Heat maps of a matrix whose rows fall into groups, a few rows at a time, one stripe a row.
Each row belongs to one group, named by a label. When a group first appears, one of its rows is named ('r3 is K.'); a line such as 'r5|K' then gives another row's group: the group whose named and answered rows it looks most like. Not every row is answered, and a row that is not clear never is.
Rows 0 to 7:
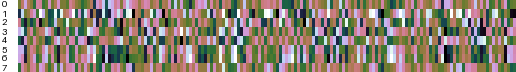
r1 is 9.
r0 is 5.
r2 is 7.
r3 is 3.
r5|3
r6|3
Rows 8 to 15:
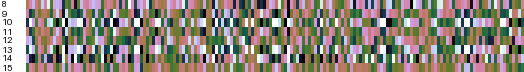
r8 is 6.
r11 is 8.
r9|8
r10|9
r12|3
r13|9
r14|7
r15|9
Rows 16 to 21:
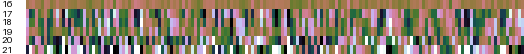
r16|5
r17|8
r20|7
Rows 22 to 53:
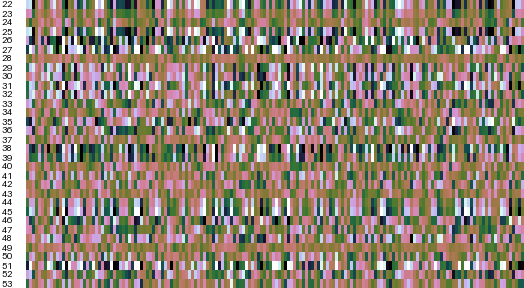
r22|3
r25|3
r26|7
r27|9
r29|6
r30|6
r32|6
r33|3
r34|5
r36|3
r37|6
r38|7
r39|7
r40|5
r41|6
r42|6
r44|9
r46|8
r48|6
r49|8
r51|9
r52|3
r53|9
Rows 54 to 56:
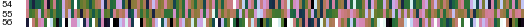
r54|7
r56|9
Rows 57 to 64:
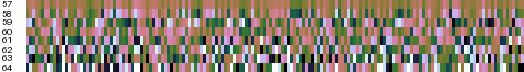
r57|5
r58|5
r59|3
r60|6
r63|7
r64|9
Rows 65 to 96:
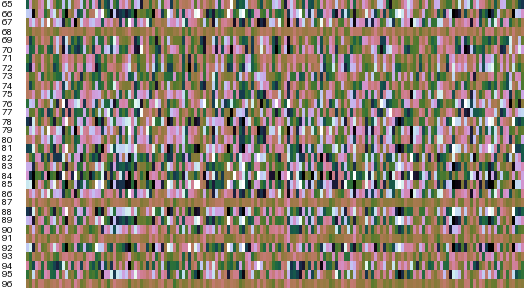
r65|9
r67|6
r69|8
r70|8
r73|7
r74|8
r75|6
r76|9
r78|5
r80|6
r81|5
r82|7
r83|3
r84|7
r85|3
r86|6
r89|3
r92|3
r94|7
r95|5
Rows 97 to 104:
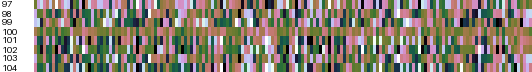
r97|6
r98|8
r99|3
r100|7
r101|7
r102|7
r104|7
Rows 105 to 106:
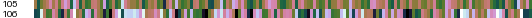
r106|5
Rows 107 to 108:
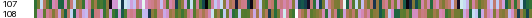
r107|5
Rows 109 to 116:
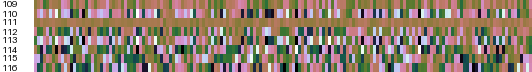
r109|6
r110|6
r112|7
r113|6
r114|7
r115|3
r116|8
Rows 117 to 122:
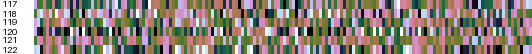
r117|8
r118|6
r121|9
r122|3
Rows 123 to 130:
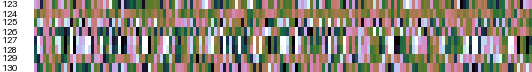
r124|8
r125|6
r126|7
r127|9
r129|5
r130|8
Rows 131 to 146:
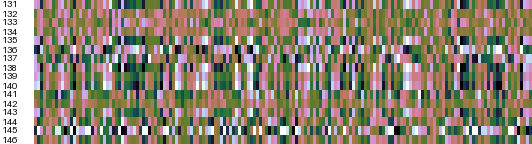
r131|3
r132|6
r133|5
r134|6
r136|5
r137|8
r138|3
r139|3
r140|3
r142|7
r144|8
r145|9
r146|8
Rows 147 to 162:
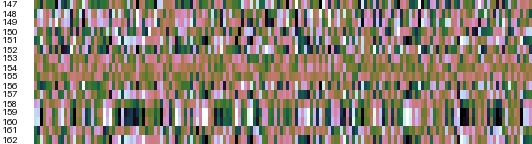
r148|6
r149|6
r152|7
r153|6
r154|6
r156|7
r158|3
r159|3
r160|3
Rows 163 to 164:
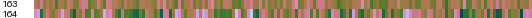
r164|3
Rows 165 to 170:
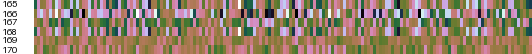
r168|9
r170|6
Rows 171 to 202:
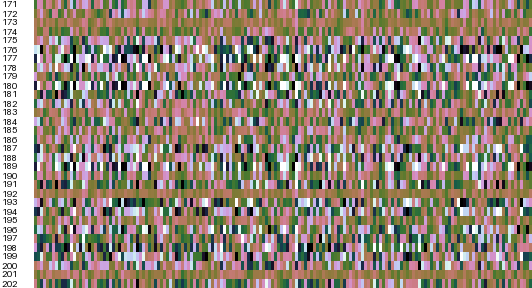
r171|9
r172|5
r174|7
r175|6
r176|3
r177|9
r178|6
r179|8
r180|9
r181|7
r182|6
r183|6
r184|3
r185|6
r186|9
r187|5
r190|9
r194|5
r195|6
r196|9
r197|7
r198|7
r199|5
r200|6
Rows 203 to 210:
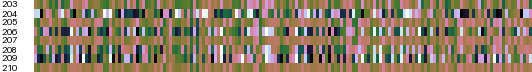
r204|3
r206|7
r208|7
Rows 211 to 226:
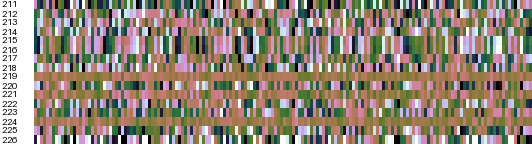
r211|7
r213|6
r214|9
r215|5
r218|6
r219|5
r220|3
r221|5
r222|9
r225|3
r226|9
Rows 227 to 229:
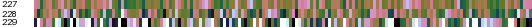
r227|3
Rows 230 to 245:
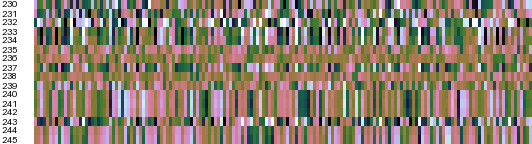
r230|8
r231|7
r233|7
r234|7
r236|8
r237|7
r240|5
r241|5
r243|7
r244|6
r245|6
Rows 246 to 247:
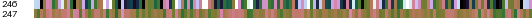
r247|8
